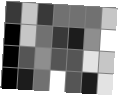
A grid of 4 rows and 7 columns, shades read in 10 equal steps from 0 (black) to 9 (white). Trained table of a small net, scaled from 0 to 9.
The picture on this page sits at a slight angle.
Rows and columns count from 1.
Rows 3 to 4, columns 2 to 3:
3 5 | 1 4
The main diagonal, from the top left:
2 7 5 9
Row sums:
30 28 29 26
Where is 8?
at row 3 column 6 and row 4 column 7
